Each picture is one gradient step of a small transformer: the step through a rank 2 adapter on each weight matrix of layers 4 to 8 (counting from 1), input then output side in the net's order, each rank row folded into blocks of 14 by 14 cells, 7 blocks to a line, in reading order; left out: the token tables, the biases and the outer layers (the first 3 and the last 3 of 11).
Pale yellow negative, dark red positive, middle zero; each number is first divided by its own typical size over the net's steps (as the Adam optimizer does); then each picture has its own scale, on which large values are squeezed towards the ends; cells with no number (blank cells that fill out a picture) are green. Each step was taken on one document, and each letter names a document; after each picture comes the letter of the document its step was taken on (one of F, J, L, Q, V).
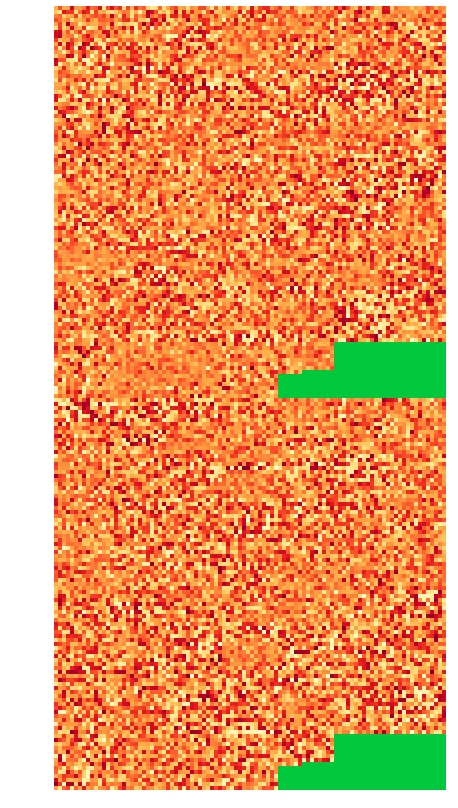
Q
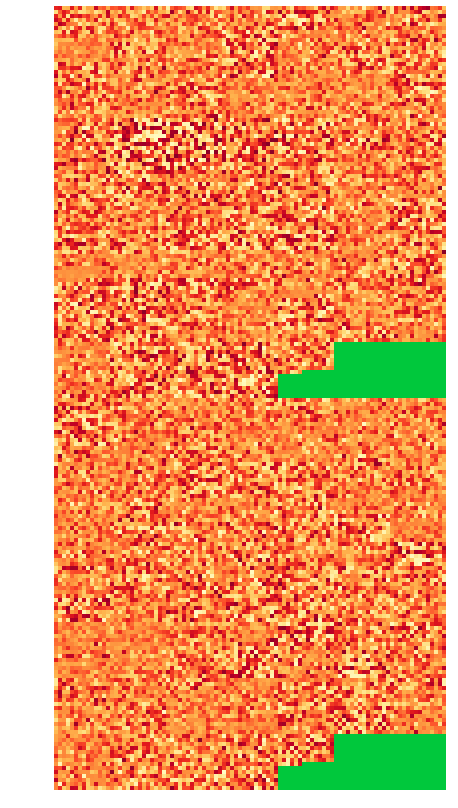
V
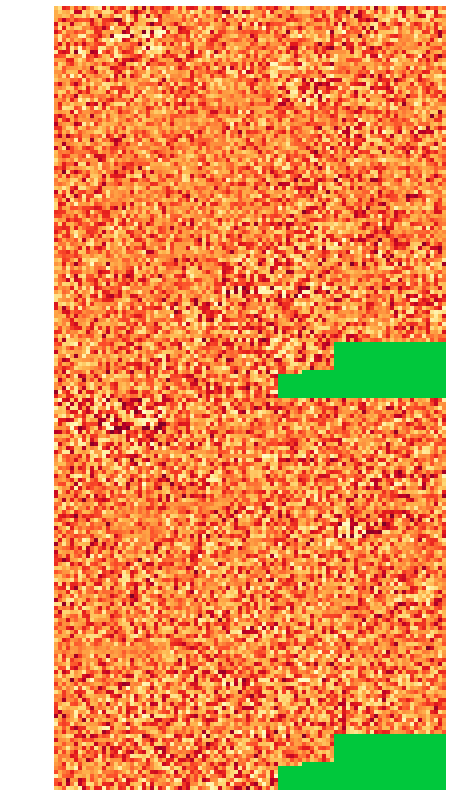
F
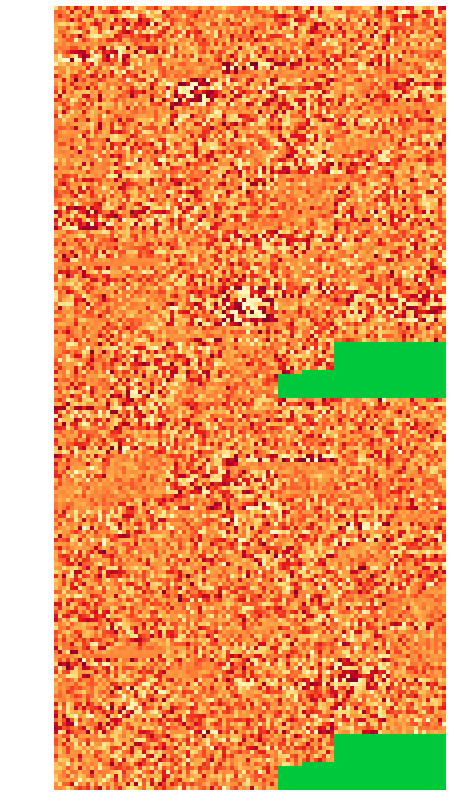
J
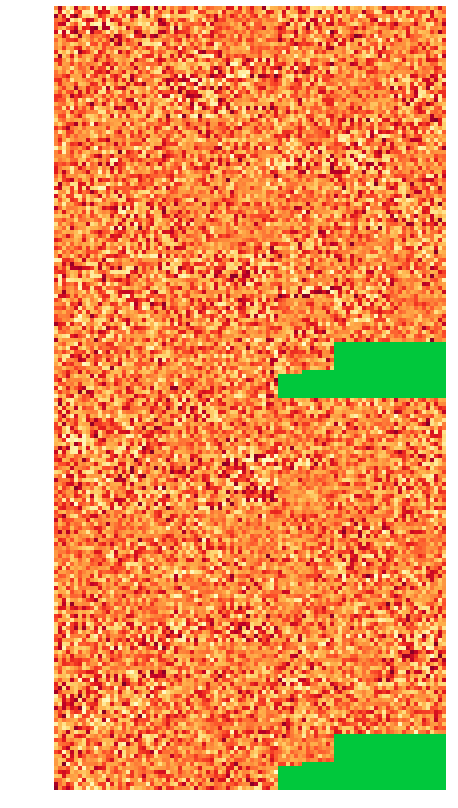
F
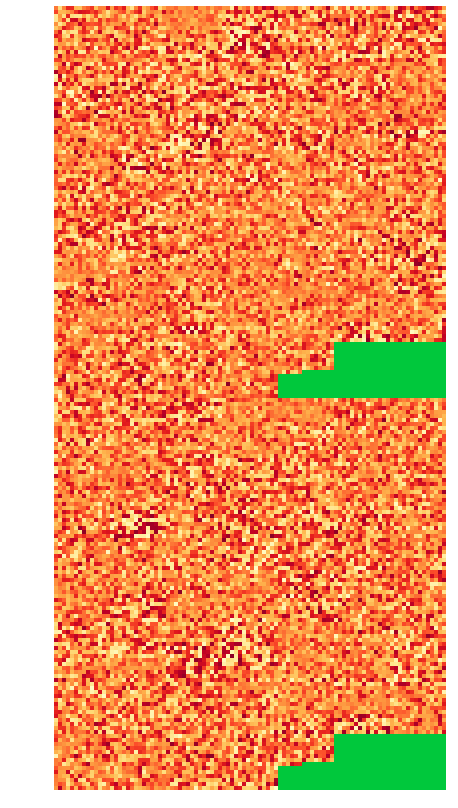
V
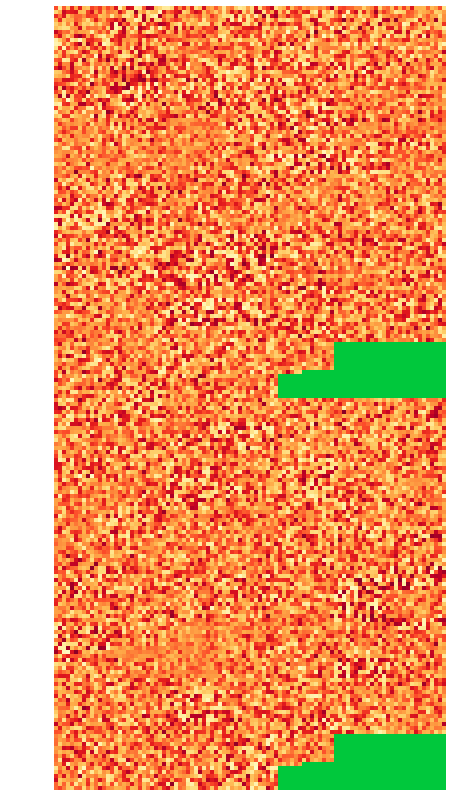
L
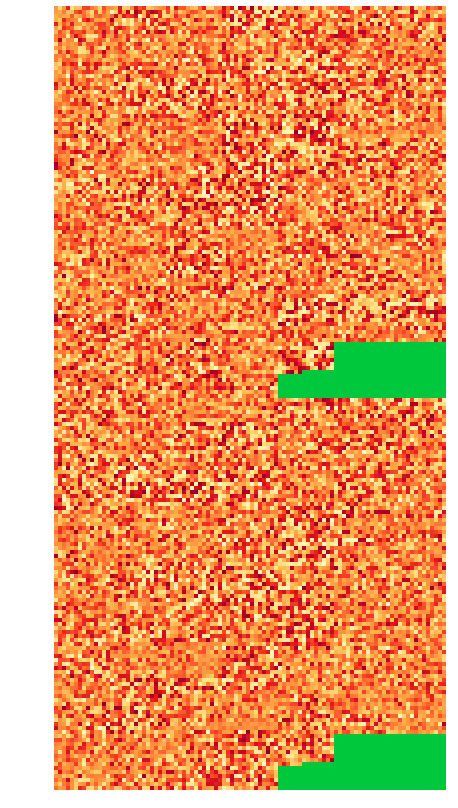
L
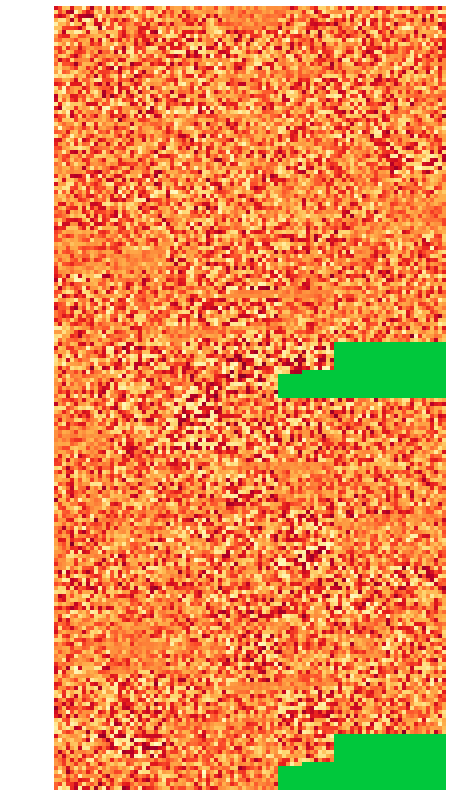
L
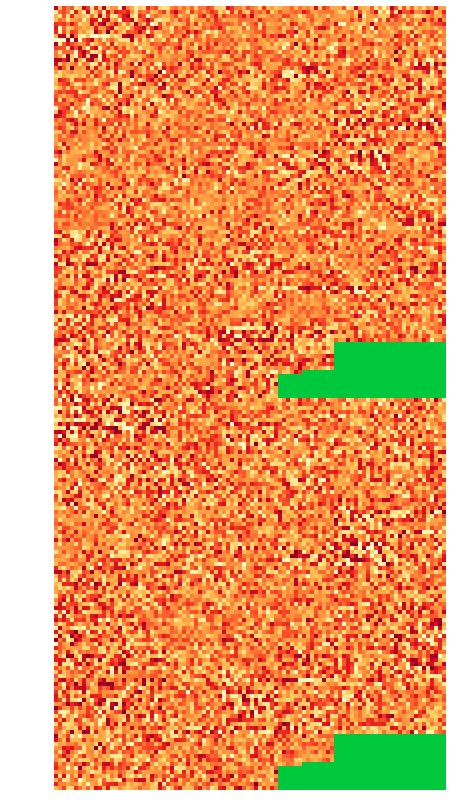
F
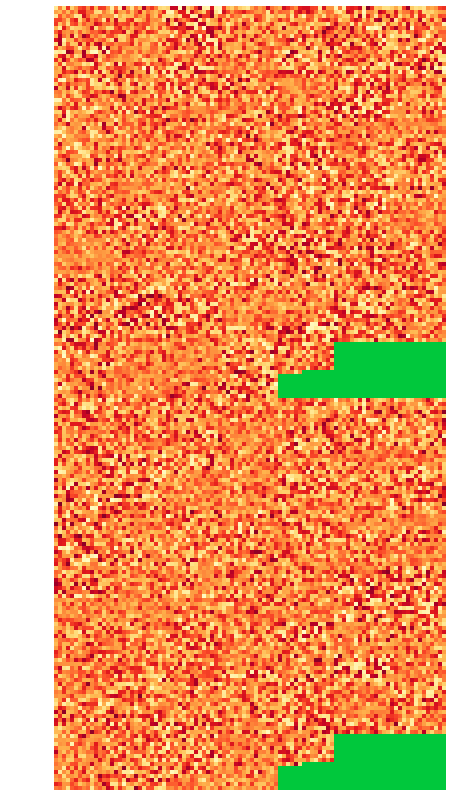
Q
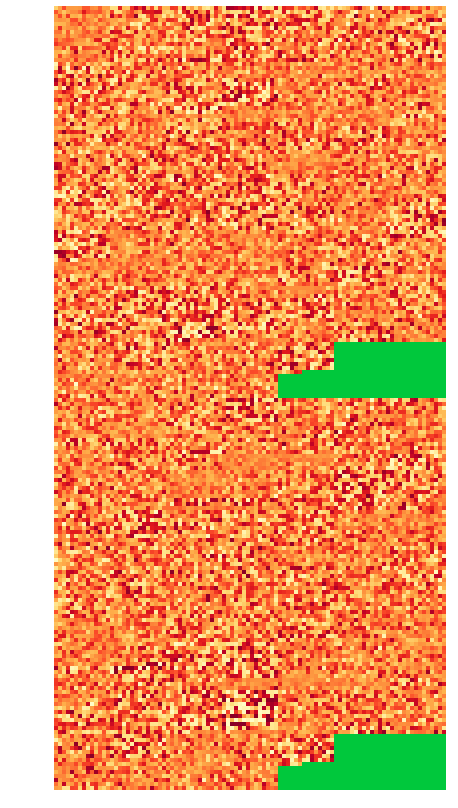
V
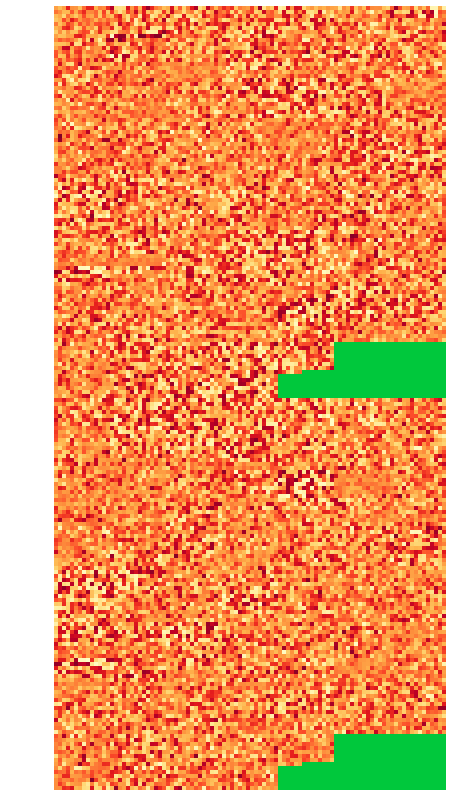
J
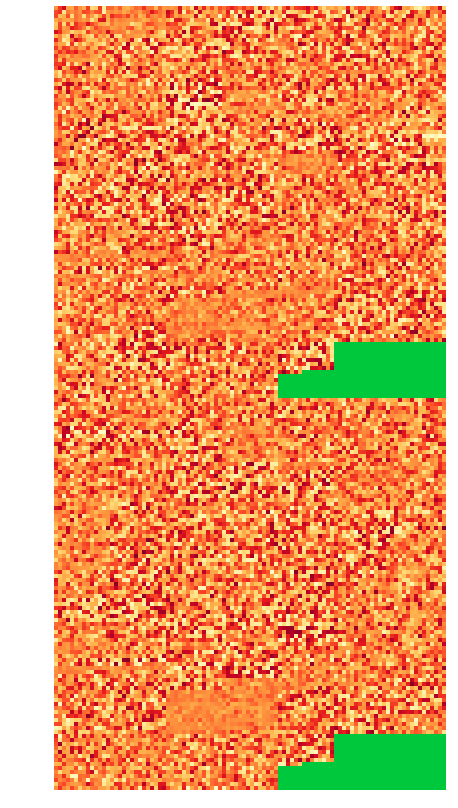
V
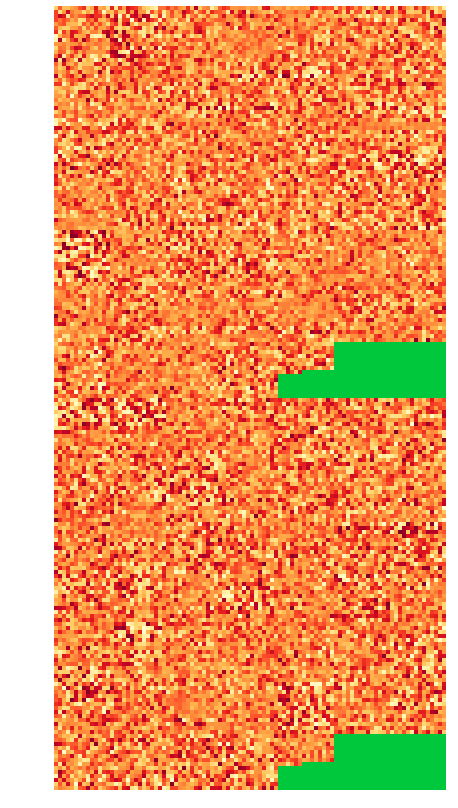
F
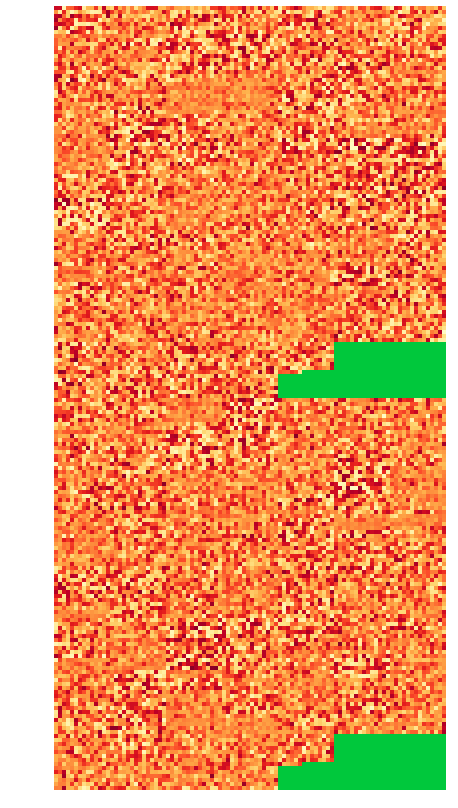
V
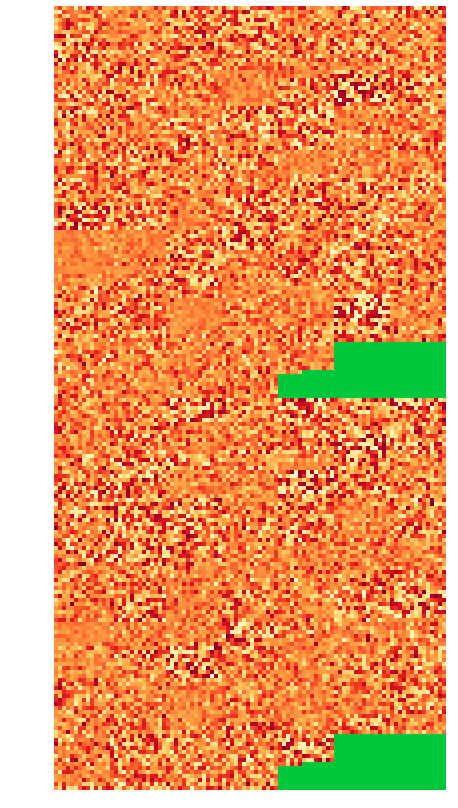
Q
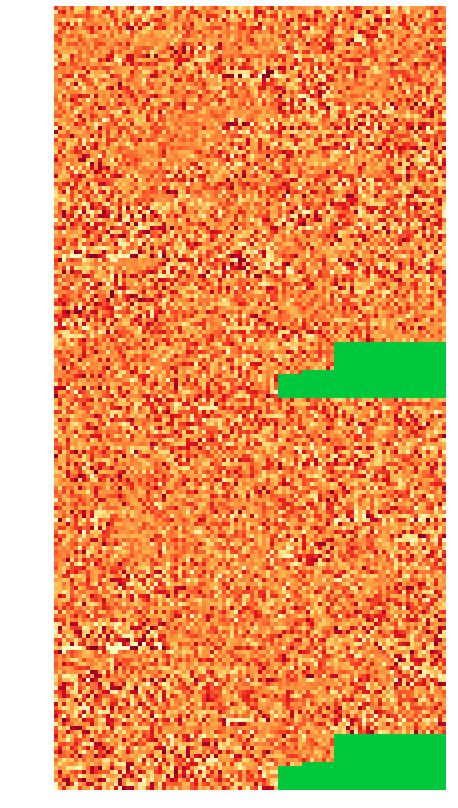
F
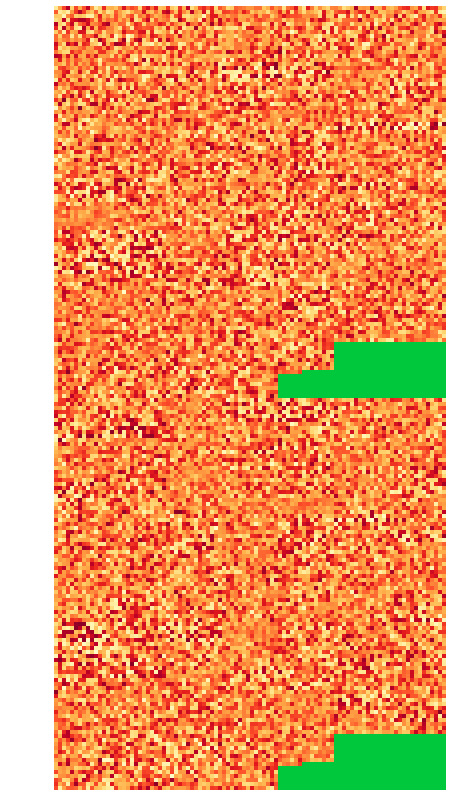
L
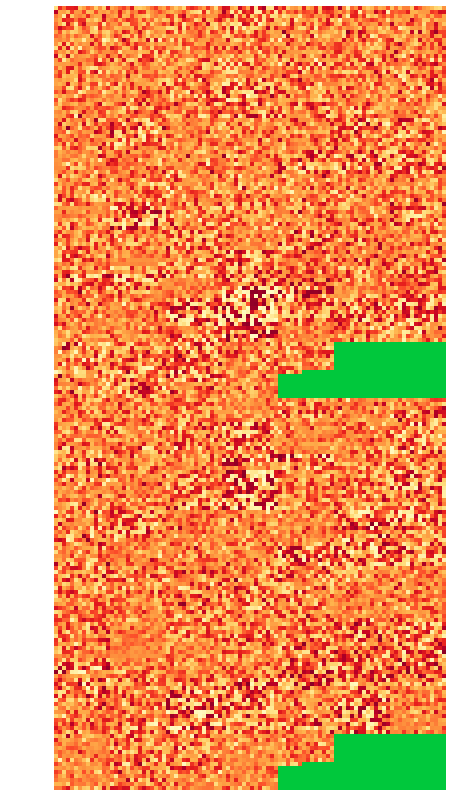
J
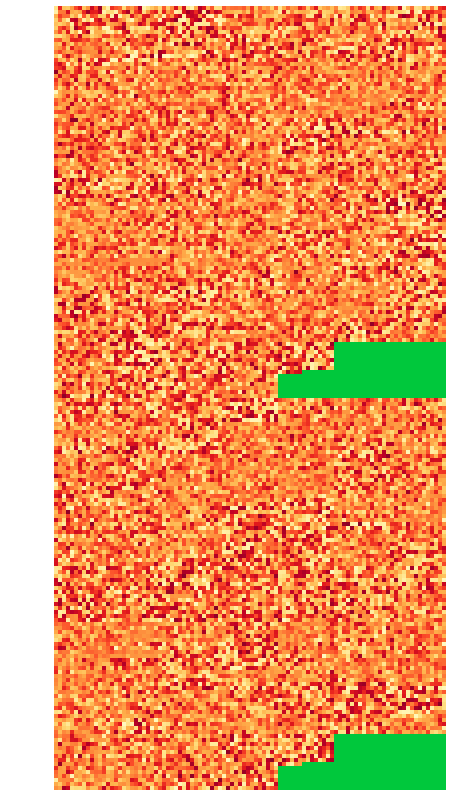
V
